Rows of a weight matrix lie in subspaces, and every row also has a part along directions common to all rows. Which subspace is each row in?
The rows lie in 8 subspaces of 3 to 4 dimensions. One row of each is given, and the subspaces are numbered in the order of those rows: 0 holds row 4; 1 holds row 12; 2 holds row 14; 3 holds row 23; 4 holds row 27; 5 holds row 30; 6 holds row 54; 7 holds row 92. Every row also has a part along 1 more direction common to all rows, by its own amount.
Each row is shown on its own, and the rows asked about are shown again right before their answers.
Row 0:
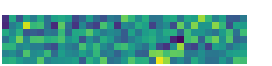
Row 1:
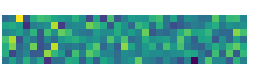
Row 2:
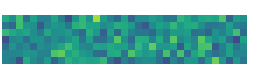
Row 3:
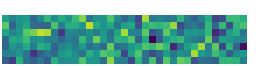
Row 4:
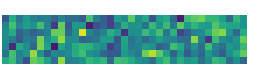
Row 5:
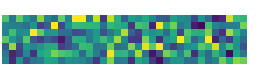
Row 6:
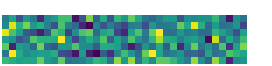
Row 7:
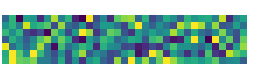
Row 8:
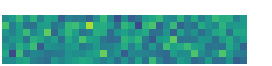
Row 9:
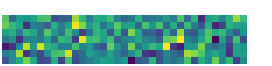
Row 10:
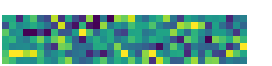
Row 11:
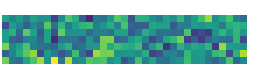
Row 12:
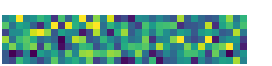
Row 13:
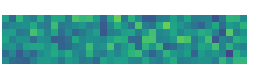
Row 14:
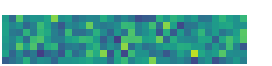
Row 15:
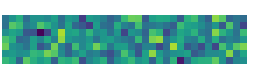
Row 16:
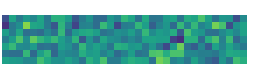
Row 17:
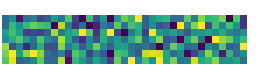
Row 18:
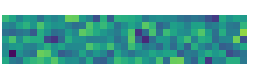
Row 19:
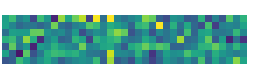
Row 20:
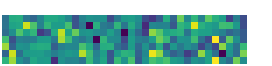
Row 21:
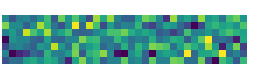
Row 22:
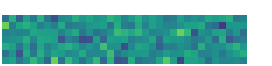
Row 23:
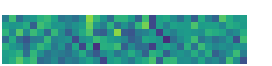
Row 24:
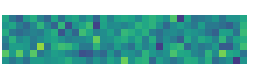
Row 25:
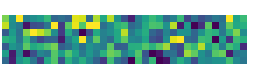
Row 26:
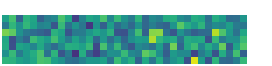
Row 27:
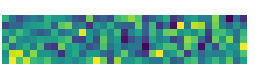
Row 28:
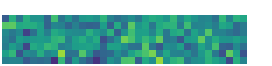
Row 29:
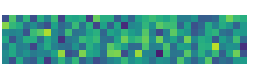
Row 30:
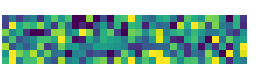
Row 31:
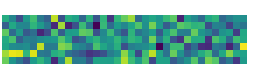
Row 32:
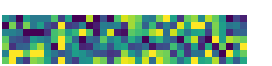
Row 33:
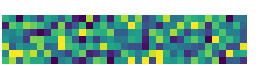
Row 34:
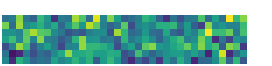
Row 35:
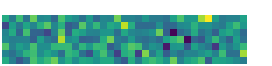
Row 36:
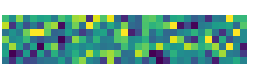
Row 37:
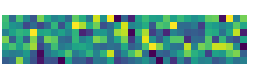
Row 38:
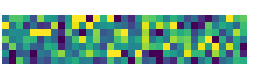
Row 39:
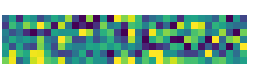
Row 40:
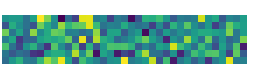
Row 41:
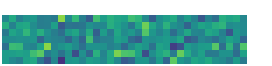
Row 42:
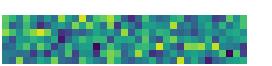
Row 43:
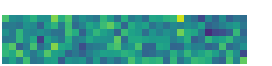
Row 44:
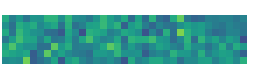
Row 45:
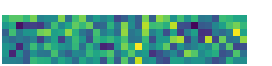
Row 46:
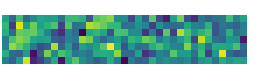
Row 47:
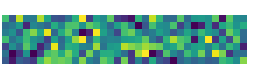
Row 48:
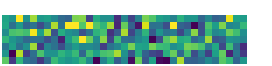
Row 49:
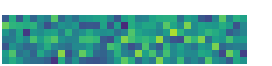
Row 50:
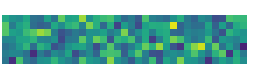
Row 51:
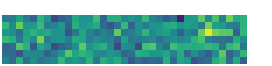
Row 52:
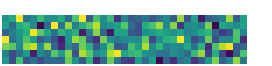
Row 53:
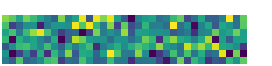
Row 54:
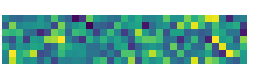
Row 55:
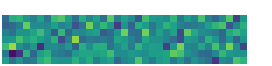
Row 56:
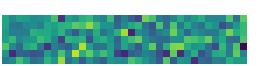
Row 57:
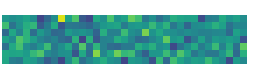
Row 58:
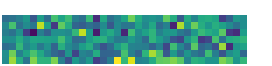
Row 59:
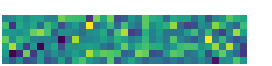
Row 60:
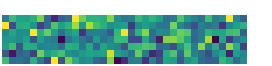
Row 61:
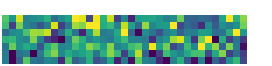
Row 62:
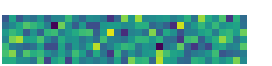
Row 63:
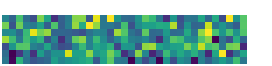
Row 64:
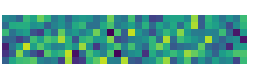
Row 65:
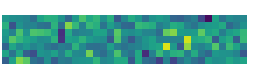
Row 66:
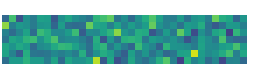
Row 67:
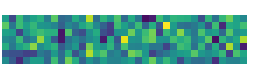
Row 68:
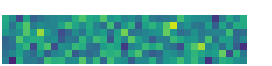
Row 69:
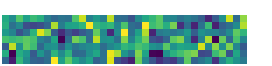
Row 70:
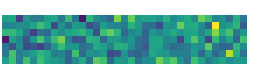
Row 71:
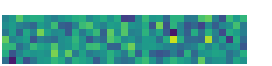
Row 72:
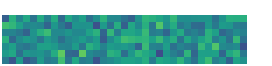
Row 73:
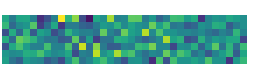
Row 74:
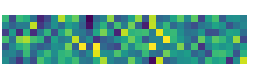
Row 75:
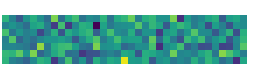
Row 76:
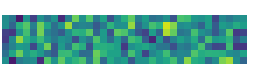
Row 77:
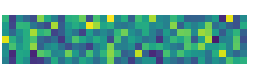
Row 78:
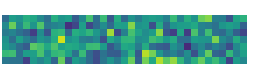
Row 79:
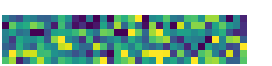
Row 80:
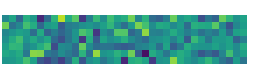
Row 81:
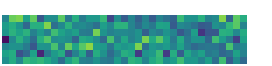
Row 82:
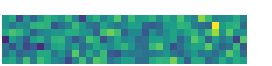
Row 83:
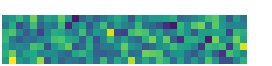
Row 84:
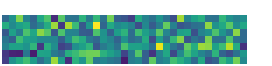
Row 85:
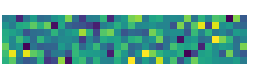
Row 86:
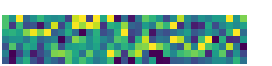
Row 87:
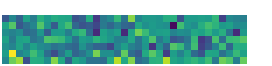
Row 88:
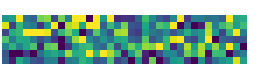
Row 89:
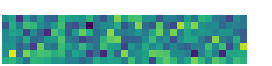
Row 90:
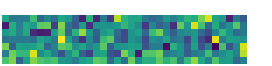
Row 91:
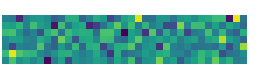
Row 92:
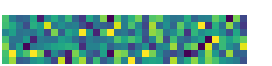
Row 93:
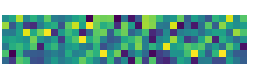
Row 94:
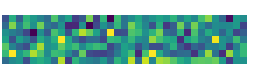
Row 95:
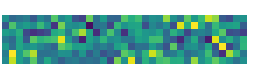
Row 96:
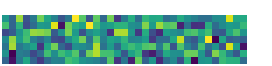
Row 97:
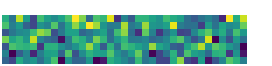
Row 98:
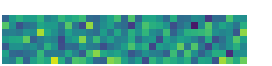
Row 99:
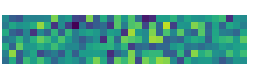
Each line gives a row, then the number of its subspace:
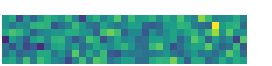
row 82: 1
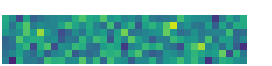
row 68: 5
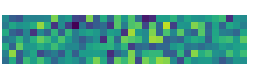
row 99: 2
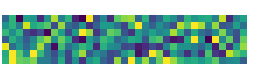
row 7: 3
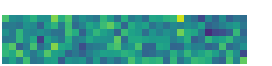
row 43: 0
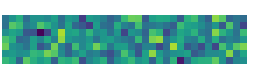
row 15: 5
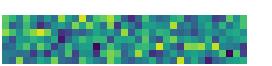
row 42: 5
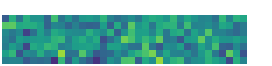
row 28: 4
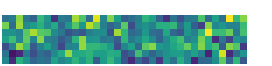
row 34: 0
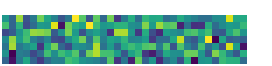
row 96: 5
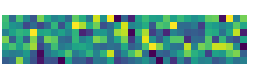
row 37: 6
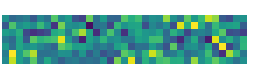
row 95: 6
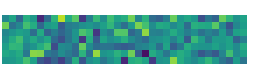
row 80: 3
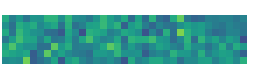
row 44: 0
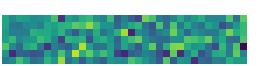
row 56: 3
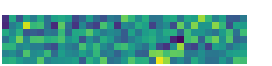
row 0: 7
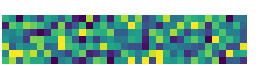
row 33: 6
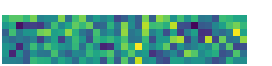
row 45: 0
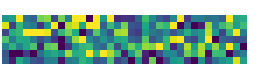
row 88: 1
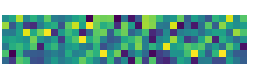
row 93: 2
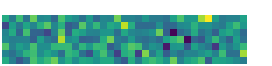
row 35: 4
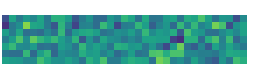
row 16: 7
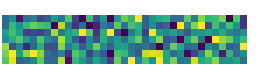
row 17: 7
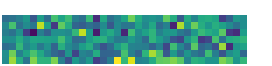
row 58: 6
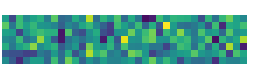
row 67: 2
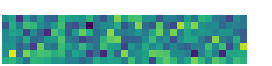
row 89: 2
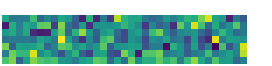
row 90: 4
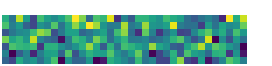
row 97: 6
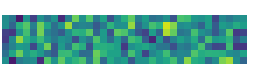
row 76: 5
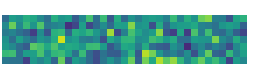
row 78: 4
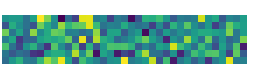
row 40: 3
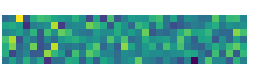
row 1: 5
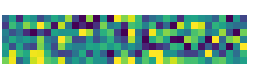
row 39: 6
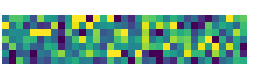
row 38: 4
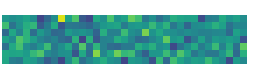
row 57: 3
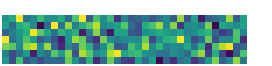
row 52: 1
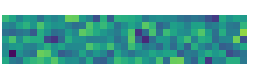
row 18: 6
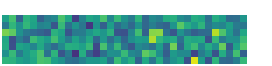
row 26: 5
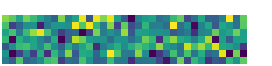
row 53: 5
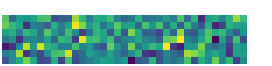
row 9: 7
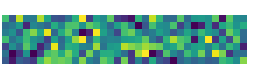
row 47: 3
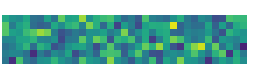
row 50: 5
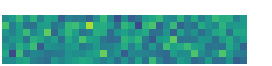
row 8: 2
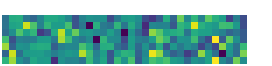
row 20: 1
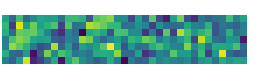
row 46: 0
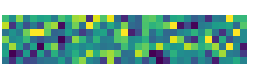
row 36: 7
